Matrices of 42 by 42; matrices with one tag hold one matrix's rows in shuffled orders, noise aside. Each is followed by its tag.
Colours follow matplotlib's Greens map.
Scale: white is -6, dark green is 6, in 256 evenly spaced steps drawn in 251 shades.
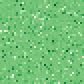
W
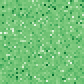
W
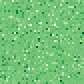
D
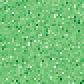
D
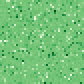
W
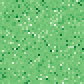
D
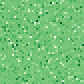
D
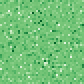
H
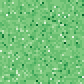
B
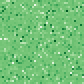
W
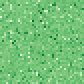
H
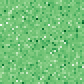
B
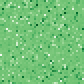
B
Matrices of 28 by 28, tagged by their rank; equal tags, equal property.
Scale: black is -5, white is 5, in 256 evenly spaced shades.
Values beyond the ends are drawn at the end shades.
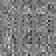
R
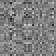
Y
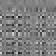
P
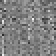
R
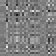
Y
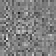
R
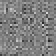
R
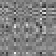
Y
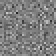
R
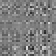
Y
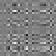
P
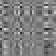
P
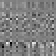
Y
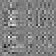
Y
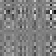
P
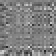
Y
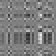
P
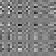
P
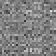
R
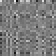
Y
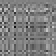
P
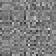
R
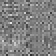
R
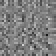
R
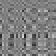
P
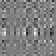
P
